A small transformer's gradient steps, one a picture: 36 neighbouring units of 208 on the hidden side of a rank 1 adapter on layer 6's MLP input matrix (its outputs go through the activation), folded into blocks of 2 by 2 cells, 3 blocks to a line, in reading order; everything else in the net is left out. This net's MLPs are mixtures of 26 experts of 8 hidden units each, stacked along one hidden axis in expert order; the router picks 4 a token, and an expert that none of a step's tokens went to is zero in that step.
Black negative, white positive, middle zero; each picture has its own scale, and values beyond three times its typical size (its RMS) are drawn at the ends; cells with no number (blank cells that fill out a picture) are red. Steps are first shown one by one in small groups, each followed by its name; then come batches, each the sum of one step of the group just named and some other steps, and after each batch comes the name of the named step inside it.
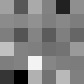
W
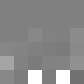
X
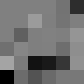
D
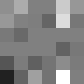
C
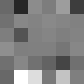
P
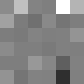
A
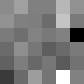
C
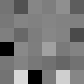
P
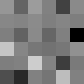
W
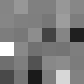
C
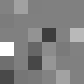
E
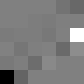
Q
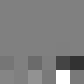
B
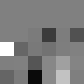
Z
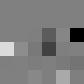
B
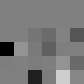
B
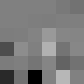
Q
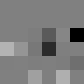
B
